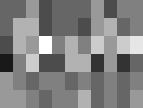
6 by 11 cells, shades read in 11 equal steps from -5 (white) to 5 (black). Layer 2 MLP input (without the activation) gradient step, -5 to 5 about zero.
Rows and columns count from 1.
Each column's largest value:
4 1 1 2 2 1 2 3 2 3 1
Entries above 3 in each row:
0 0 0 1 0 0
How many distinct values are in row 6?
4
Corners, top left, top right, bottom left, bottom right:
1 0 -1 -1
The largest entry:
4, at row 4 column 1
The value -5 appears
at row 3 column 4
